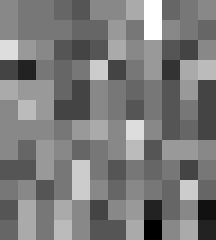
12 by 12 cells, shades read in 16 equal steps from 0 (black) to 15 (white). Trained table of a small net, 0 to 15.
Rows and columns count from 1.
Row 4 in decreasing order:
12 11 10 9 7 7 7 6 4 4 3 2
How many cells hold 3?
1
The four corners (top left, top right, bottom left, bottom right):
8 8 6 2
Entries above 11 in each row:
1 1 1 1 0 0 1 0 1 2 0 0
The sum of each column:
90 92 92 84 85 88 85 101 90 73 93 69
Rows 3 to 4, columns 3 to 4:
8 5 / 7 6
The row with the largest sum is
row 1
